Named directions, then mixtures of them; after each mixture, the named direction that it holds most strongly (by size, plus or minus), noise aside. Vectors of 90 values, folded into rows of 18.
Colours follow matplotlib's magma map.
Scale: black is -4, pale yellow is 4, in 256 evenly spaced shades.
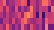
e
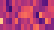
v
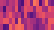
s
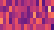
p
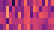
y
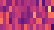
p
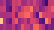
v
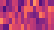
s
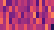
p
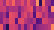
p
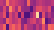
e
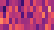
s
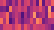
p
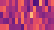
s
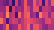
y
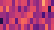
e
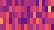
p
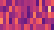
p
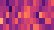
v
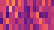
y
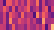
p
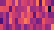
p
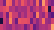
p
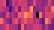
v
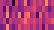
y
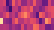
v
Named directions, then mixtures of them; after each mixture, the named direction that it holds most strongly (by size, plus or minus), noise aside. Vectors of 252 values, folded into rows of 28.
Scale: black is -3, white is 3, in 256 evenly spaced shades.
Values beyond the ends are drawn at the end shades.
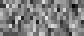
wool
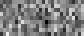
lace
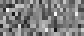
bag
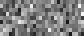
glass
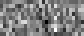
lace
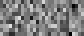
wool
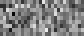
bag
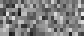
glass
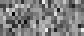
bag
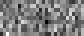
lace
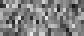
wool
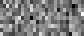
wool
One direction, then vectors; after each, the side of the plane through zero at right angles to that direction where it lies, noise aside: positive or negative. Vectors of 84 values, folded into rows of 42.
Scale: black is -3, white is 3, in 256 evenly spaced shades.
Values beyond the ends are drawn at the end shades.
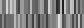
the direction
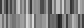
negative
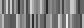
positive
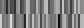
negative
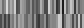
positive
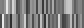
positive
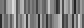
positive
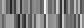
negative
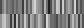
negative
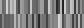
positive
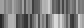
positive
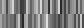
negative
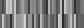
positive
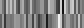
positive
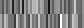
negative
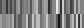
negative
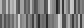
positive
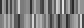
negative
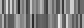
positive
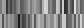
negative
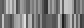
positive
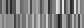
negative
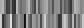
negative
